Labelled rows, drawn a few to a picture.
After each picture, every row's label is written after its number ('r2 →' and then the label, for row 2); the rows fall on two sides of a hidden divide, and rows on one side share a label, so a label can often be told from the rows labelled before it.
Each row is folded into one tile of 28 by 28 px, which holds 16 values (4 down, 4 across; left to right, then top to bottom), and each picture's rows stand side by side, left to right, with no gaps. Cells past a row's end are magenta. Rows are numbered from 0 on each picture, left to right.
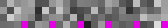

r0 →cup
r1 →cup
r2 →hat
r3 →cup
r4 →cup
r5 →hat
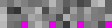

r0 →hat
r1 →hat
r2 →cup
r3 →hat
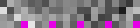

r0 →hat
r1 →hat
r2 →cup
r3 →cup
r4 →cup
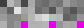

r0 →hat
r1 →hat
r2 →hat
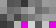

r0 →cup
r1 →hat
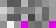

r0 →hat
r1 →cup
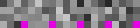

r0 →hat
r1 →hat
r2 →hat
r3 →cup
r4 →cup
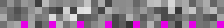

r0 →hat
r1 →hat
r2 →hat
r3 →hat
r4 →cup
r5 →hat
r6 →cup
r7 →cup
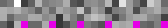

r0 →hat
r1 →hat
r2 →cup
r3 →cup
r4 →hat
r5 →hat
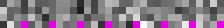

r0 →hat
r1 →cup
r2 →hat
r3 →cup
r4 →cup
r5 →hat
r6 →hat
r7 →hat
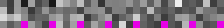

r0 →hat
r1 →cup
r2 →hat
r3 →cup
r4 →cup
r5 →cup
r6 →cup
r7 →cup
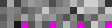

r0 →cup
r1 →cup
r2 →hat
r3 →hat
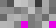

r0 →hat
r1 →hat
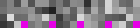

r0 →cup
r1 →hat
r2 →cup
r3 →hat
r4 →hat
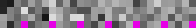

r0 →cup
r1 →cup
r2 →hat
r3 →cup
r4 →cup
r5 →hat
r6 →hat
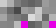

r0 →hat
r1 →hat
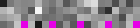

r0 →hat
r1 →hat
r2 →cup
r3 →hat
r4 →hat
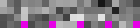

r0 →cup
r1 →cup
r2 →hat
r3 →cup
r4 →cup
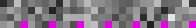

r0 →hat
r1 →cup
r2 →cup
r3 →hat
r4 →cup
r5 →cup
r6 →hat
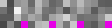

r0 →cup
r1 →hat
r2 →hat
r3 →cup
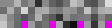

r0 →hat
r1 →cup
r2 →cup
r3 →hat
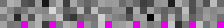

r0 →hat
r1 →cup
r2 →hat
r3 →hat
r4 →hat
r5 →hat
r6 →hat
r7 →hat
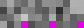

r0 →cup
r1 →cup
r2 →cup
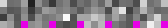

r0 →cup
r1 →cup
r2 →cup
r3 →hat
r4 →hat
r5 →hat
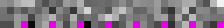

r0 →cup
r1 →cup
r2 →hat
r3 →cup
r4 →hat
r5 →cup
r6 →cup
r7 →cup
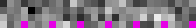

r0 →hat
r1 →cup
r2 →hat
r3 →cup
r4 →cup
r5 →hat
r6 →hat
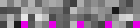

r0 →cup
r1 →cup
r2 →cup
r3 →cup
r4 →cup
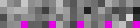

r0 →cup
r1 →cup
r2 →cup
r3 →cup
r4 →hat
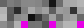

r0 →hat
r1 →cup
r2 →hat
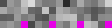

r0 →hat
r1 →cup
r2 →hat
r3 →hat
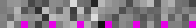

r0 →hat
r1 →cup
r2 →hat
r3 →cup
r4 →cup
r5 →cup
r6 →cup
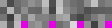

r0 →hat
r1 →hat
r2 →hat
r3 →cup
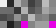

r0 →cup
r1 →hat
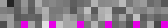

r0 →cup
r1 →hat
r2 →hat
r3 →hat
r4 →cup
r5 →cup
